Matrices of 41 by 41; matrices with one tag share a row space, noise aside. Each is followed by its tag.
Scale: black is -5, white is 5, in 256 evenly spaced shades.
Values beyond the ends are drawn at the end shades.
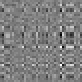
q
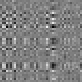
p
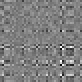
q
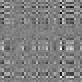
q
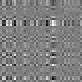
p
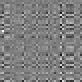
q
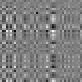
p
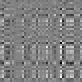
q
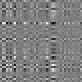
p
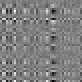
p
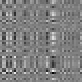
p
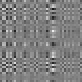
p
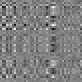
p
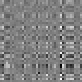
q
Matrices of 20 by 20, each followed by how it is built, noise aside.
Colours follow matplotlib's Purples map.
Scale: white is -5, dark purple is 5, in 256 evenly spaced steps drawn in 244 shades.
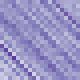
Toeplitz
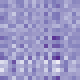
low rank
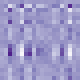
low rank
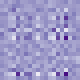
low rank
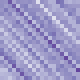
Toeplitz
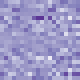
low rank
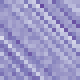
Toeplitz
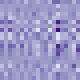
low rank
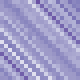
Toeplitz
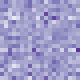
low rank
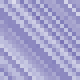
Toeplitz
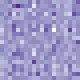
low rank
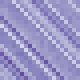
Toeplitz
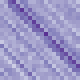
Toeplitz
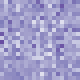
low rank
